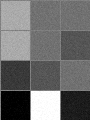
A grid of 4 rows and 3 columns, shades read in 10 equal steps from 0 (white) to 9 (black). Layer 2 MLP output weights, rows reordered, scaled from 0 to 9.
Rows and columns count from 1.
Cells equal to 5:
4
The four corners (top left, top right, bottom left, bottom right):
3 5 9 8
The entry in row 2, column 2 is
5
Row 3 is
7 6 5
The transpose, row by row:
3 3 7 9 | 5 5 6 0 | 5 6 5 8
